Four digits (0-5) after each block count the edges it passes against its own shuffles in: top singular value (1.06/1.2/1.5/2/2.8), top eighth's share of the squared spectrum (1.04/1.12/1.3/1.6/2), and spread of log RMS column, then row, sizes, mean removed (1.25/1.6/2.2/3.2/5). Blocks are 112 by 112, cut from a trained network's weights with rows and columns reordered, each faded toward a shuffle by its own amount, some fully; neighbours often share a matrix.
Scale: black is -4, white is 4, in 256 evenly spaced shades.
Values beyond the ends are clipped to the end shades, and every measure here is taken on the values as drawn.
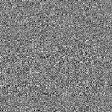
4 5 2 3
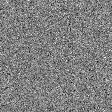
0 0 0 0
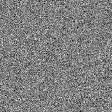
2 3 1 1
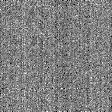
3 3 1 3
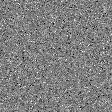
0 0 0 0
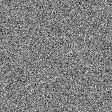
0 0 0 0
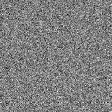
2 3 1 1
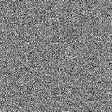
3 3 1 2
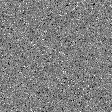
0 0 0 0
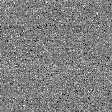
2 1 1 0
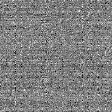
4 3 3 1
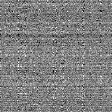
4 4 3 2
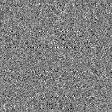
3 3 1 3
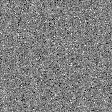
0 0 0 0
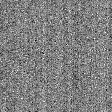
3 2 0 1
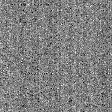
3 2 0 2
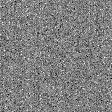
1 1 0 0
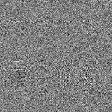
3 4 1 3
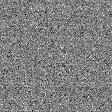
1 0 0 0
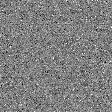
1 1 0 0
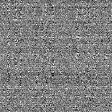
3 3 3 1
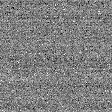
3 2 1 0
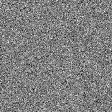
1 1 0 0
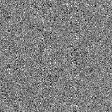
3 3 3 1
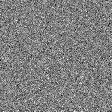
2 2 0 0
